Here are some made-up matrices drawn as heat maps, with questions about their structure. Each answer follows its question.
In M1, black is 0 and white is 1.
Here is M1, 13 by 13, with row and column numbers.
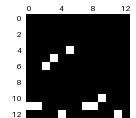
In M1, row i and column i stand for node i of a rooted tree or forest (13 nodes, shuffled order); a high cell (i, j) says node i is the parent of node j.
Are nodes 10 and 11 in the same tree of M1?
no
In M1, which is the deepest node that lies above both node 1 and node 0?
11
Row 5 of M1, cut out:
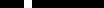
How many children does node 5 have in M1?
1
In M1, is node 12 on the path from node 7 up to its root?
yes
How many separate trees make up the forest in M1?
3
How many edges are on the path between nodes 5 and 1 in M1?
4
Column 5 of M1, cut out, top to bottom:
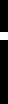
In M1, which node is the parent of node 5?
4
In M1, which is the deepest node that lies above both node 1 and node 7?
11
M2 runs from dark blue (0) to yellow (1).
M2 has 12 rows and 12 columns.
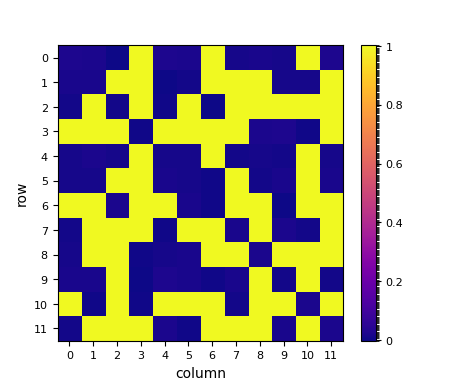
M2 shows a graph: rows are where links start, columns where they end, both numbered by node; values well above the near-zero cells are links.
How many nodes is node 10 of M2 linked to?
8
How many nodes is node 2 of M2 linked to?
8
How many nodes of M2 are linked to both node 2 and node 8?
5
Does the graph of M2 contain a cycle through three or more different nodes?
yes
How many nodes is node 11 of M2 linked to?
7
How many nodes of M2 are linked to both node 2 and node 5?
3
